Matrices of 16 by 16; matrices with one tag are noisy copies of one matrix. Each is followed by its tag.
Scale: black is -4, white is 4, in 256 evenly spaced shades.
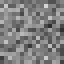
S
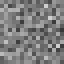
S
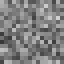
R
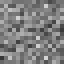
S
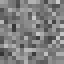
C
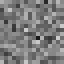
C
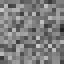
S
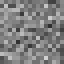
S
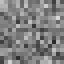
R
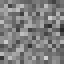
S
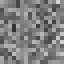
C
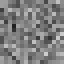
C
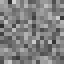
R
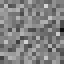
S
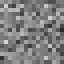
S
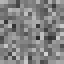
C
